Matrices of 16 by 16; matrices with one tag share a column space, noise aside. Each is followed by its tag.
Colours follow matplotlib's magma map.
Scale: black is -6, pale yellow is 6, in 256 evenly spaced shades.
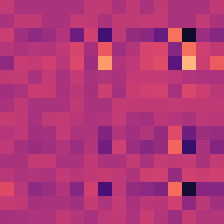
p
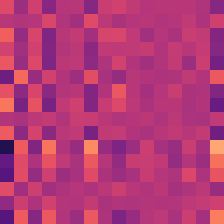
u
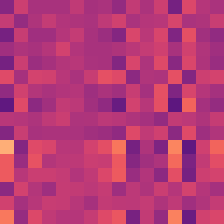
u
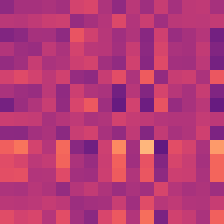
u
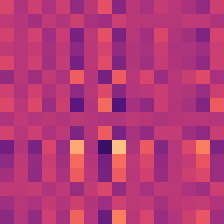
u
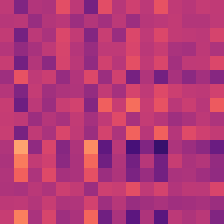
u
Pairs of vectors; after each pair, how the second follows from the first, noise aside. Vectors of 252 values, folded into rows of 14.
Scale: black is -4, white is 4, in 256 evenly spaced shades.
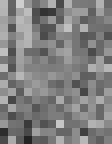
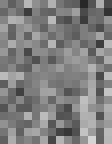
reversed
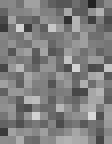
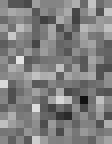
shuffled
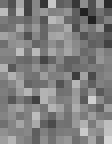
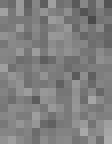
shrunk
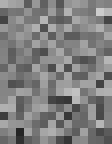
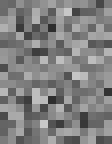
shuffled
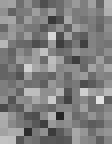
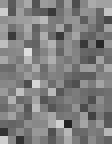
shuffled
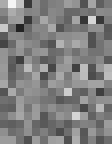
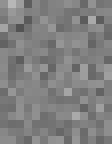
shrunk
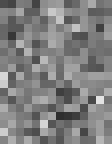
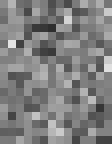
reversed
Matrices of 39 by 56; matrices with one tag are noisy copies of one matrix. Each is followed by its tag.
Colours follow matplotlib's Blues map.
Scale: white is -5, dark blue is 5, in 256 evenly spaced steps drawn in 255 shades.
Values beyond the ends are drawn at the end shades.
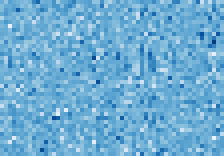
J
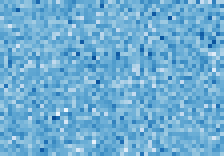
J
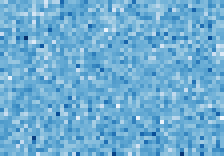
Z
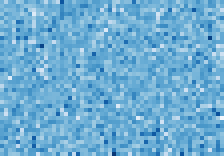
Z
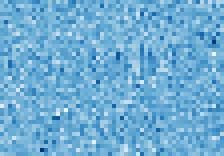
J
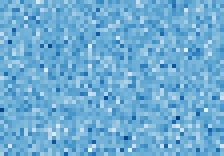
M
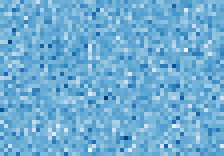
M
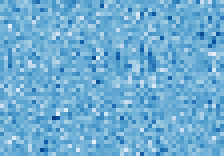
J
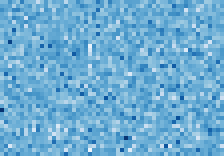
M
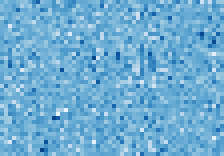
J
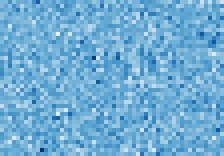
J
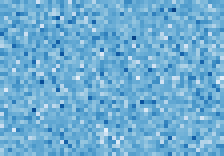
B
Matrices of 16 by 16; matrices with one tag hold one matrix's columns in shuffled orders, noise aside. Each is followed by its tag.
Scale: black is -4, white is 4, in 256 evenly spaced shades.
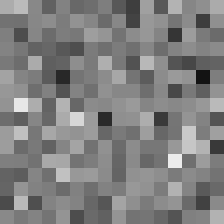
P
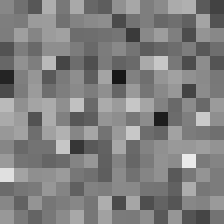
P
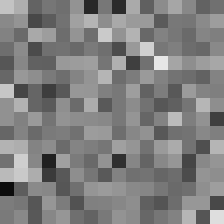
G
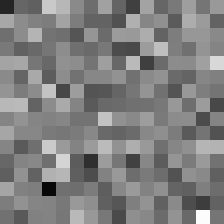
G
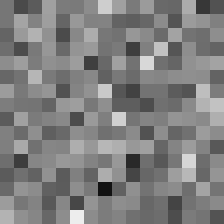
G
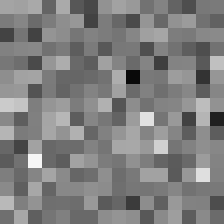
P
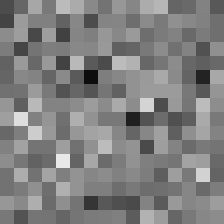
P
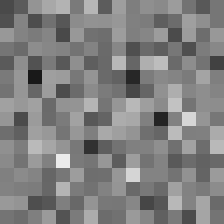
P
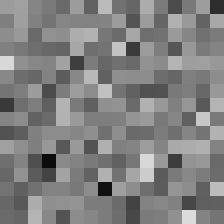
G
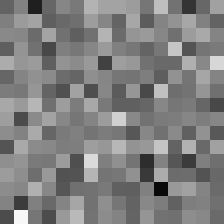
G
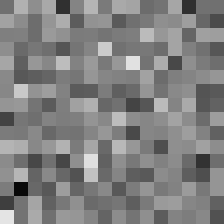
G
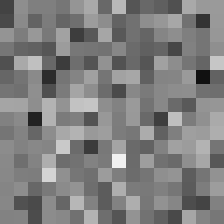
P
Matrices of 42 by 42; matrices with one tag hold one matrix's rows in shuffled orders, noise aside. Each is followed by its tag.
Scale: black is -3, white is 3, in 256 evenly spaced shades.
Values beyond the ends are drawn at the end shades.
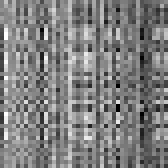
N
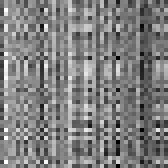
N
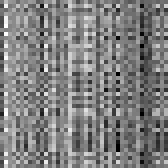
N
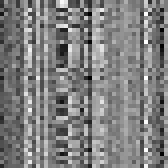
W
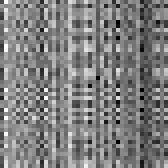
N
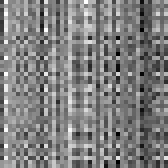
N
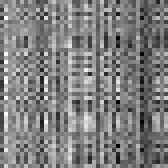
N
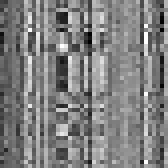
W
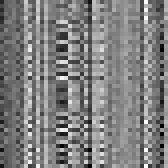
W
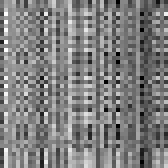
N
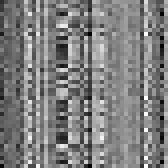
W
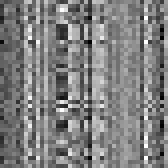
W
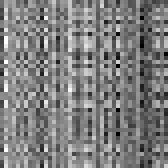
N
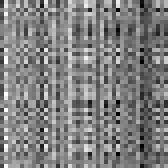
N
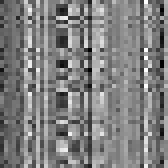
W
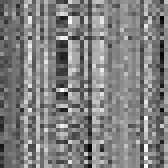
W
